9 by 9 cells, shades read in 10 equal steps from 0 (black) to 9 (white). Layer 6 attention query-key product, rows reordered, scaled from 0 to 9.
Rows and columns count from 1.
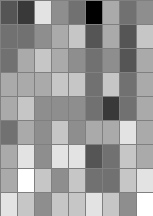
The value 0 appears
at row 1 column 6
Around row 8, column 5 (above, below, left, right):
8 7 5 4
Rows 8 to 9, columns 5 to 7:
7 4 4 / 7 8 7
